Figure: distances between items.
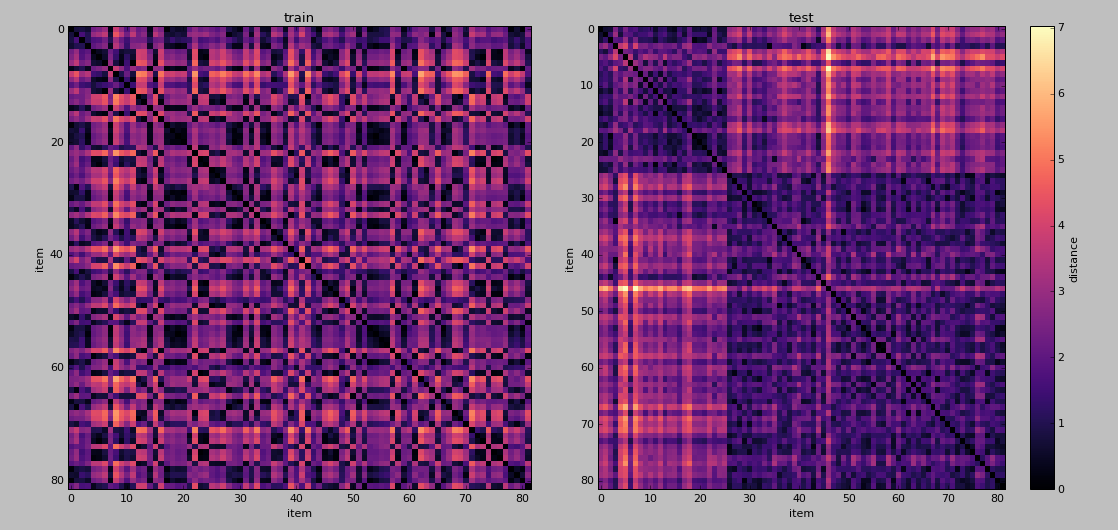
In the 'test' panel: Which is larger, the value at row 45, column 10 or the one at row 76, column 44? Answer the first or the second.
the first
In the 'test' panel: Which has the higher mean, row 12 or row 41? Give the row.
12
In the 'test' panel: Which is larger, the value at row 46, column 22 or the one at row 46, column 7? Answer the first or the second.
the second
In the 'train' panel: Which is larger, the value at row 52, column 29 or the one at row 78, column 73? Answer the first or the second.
the second
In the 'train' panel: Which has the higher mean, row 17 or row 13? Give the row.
13
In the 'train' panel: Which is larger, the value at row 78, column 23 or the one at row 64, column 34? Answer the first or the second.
the first
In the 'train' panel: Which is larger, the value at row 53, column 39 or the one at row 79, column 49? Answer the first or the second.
the first
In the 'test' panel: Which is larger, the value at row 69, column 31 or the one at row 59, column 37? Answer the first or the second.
the first
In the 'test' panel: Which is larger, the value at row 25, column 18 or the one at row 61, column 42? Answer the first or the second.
the first
